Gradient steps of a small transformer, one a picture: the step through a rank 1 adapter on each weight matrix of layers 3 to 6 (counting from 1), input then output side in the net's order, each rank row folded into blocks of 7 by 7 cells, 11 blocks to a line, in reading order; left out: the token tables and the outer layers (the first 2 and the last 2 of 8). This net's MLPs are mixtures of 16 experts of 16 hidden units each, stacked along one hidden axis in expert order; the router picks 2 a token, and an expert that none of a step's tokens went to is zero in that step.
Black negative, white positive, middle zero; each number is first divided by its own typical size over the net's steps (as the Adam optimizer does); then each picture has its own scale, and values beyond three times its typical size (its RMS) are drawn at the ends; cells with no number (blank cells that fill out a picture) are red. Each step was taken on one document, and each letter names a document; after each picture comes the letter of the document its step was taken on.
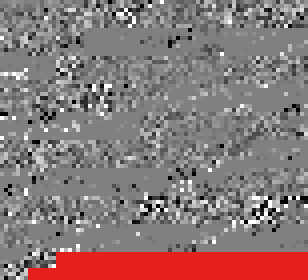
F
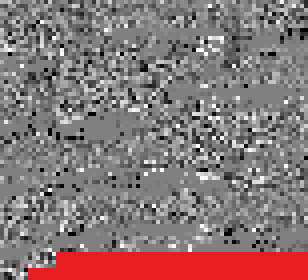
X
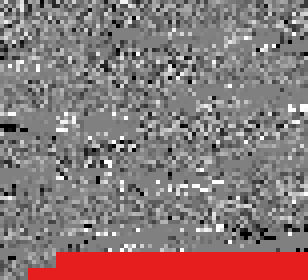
X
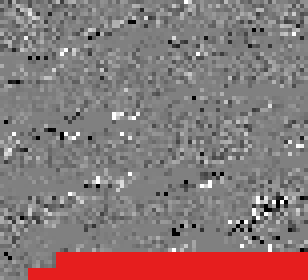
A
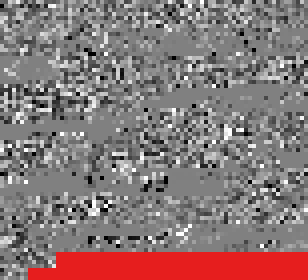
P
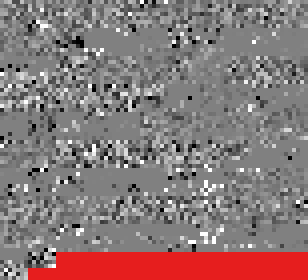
F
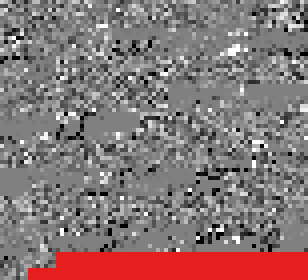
X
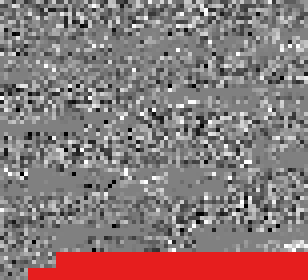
P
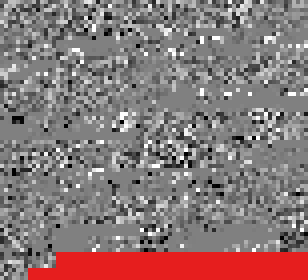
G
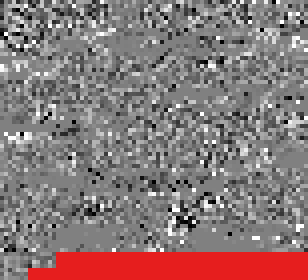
P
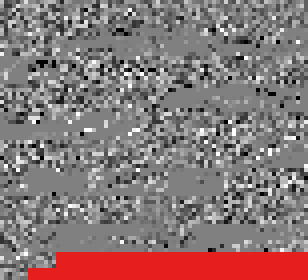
P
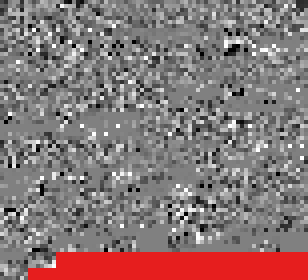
X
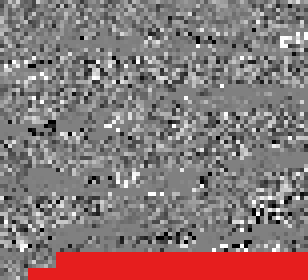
P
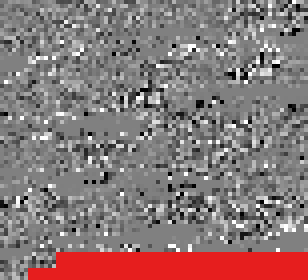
X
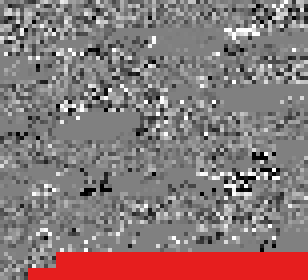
X
